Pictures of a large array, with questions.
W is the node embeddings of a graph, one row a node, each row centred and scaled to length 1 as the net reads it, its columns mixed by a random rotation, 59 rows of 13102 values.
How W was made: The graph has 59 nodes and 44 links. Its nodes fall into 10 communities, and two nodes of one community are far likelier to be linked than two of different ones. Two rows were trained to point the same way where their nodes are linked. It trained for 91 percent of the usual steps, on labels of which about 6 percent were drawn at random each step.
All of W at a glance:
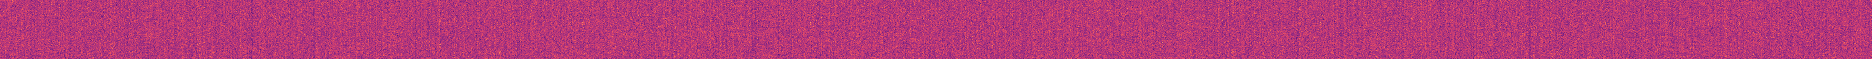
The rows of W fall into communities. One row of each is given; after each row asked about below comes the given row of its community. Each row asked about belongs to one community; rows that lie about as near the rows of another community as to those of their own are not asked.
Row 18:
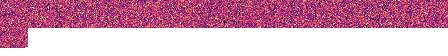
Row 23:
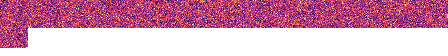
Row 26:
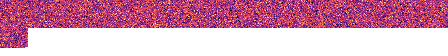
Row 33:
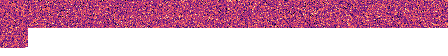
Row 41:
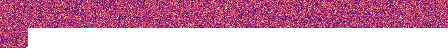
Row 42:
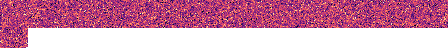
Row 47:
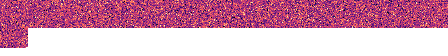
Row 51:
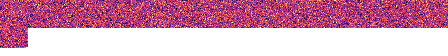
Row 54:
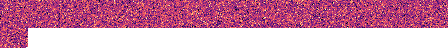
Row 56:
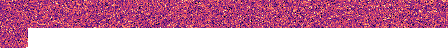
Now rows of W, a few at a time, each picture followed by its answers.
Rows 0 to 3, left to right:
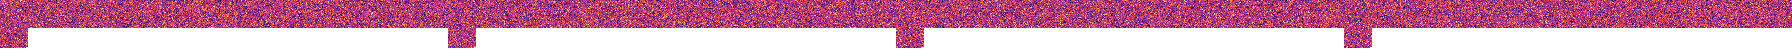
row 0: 51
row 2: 41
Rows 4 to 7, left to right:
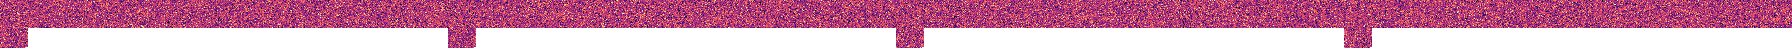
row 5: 26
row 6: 33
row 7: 42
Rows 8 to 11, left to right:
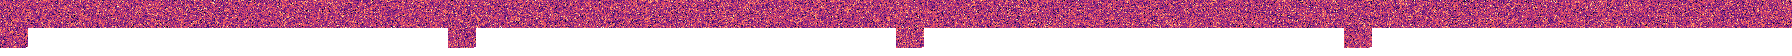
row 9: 23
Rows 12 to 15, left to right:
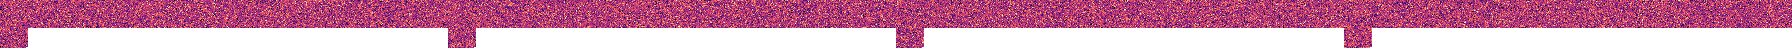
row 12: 51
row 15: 51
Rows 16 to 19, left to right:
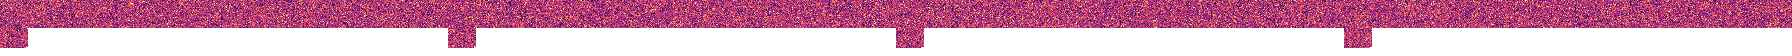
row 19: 47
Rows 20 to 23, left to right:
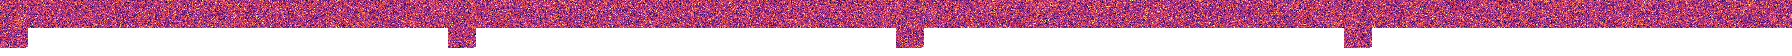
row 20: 23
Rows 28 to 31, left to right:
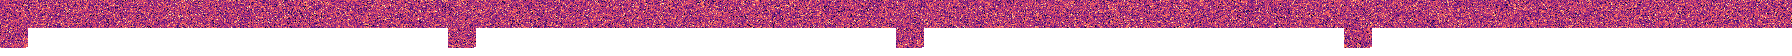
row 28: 33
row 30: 41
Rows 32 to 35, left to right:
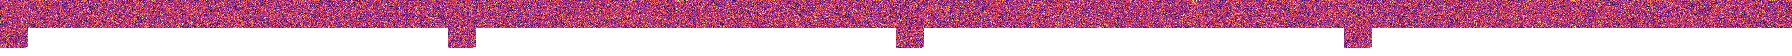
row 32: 54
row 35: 33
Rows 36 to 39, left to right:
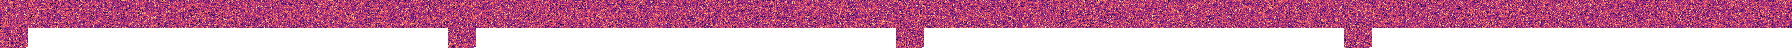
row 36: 42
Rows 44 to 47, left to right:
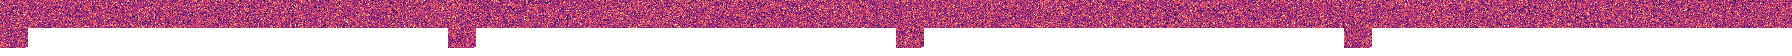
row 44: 23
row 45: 41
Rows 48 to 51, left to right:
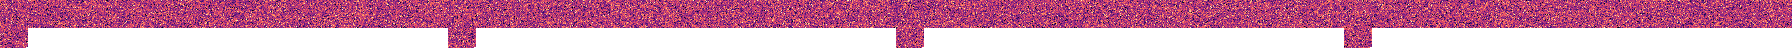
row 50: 56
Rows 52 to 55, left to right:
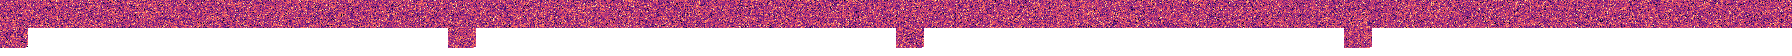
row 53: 18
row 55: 47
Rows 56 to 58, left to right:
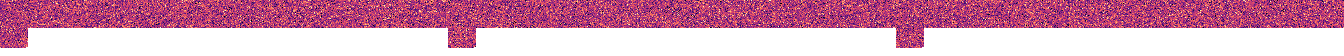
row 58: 47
